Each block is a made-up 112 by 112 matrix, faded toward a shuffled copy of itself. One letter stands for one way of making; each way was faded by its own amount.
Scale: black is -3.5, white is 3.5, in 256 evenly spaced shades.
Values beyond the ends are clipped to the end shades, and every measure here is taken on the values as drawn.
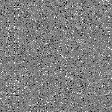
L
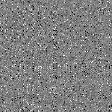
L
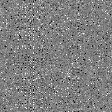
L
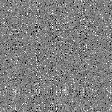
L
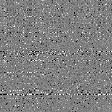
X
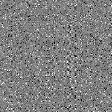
L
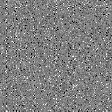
L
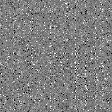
L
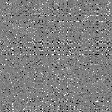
X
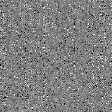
L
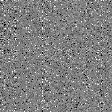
L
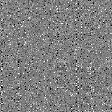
L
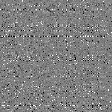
X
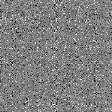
L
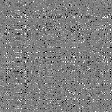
X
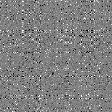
X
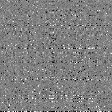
X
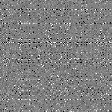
X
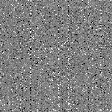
L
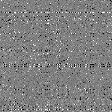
X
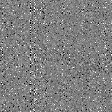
L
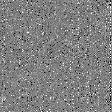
L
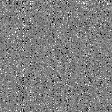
L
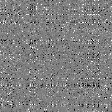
X
